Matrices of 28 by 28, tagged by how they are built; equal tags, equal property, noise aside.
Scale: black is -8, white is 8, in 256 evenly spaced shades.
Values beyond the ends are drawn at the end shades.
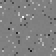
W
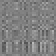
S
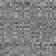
S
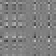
S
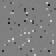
W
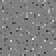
W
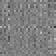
S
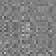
S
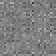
S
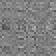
S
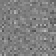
S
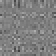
S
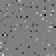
W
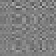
S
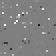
W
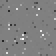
W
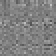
S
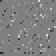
W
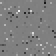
W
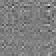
S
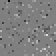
W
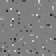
W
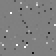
W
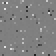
W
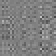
S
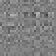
S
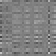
S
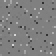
W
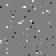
W
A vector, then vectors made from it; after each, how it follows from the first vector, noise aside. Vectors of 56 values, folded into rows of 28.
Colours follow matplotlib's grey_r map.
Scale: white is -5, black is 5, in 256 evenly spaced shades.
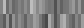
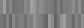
shrunk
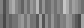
wrapped around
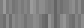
shrunk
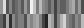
scaled up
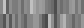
copied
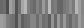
wrapped around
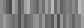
wrapped around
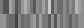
wrapped around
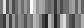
scaled up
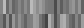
copied
